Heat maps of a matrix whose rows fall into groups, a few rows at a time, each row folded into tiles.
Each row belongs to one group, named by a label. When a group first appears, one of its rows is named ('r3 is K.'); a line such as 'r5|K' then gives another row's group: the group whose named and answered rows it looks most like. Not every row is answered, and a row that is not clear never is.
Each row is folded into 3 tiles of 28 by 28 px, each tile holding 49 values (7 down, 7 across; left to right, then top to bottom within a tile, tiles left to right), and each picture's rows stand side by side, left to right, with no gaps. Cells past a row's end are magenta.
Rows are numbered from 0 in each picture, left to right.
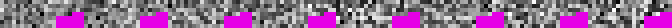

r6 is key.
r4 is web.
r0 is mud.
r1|key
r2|web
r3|key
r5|web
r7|web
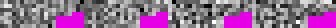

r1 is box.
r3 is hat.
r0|box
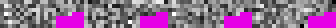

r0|box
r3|box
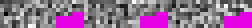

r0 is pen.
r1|mud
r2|key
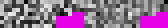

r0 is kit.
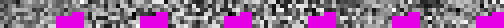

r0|key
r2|kit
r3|kit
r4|pen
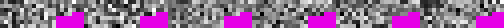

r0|box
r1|kit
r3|hat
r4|web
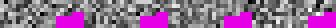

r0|mud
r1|mud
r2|box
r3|web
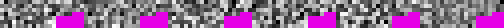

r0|mud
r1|pen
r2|web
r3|hat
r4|kit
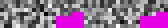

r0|key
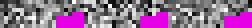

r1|kit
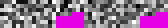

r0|web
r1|mud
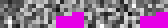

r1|key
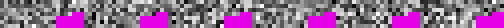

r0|web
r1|mud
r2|web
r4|kit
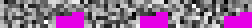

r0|hat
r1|hat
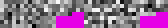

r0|mud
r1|web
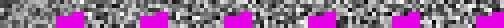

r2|hat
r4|mud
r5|kit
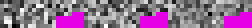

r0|pen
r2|mud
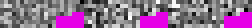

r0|box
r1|box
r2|box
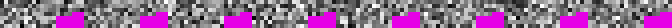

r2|kit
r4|pen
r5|key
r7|hat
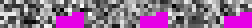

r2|kit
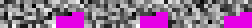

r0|hat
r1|hat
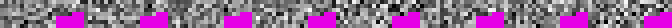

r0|hat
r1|web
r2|pen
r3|key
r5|hat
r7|mud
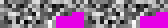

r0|mud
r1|mud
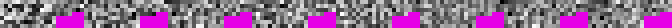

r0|kit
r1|hat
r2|pen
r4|box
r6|pen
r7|key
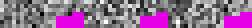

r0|mud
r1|kit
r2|pen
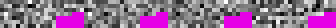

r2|hat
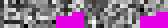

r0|web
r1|pen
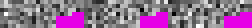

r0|box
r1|box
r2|pen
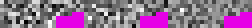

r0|mud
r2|kit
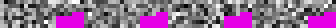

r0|hat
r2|kit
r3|hat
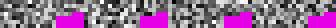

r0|key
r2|hat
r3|kit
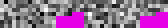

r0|mud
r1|key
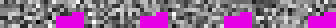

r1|box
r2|key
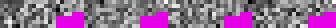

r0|pen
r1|key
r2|box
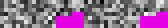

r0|web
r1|web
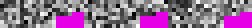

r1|hat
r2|pen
